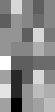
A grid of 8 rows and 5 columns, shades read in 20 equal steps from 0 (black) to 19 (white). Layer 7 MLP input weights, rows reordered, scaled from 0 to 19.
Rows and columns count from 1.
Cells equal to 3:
2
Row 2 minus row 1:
-2 -5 0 1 0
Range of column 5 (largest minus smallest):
6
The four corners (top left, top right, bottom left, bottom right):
9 10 12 14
